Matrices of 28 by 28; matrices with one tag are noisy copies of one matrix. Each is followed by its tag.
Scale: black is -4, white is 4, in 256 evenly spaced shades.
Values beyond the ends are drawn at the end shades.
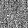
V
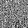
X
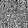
V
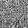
X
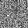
V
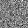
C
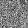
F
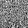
X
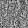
F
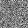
C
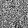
X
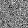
C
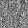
F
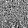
X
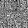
V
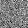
C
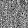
F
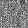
F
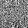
X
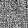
V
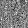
F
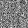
F
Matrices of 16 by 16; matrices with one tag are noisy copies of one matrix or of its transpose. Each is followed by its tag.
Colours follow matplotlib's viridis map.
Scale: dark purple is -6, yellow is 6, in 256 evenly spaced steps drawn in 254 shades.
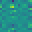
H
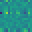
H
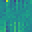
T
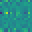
H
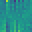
T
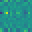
H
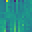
T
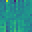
T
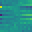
T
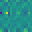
H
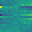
T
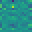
H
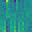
T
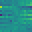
T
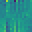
T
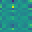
H
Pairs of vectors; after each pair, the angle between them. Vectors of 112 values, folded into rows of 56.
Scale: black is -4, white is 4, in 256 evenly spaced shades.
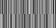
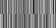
nearly parallel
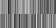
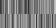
nearly opposite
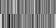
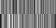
nearly opposite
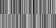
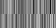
partly aligned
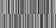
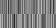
orthogonal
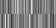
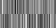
partly opposed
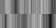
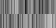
partly opposed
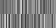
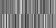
nearly parallel
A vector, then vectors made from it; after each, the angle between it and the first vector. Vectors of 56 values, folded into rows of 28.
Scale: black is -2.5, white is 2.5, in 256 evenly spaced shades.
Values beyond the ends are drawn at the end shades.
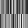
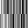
partly aligned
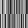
partly aligned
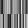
orthogonal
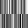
nearly opposite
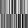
nearly opposite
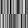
partly aligned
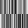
nearly opposite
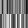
partly aligned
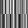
partly opposed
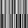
partly opposed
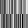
nearly opposite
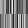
nearly parallel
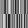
orthogonal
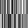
partly opposed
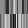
partly aligned
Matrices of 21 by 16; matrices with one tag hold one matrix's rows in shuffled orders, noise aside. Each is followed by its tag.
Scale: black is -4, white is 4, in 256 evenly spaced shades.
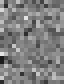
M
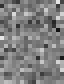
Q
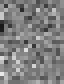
M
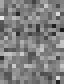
Q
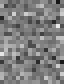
Q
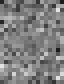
Q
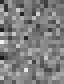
M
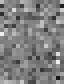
Q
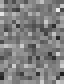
Q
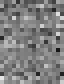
Q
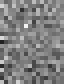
M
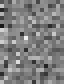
M
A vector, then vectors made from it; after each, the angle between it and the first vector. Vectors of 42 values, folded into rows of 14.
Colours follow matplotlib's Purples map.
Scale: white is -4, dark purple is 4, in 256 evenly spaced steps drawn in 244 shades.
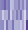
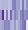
partly opposed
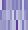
orthogonal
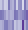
orthogonal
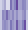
partly opposed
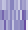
nearly opposite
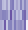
nearly opposite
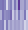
orthogonal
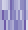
nearly opposite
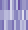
partly aligned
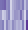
nearly parallel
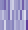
nearly parallel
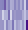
nearly parallel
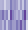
nearly opposite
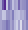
partly aligned
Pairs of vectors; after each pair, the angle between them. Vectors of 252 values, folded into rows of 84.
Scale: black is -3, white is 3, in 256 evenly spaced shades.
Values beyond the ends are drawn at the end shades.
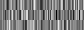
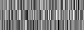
nearly opposite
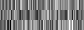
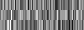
nearly opposite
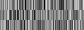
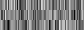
orthogonal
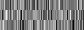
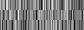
orthogonal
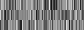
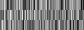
orthogonal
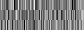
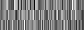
nearly opposite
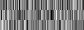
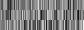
partly opposed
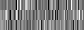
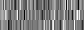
partly aligned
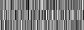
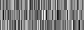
partly opposed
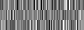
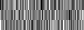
partly aligned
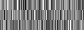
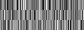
nearly opposite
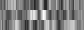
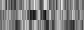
nearly opposite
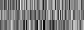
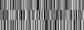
orthogonal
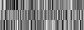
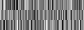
nearly parallel
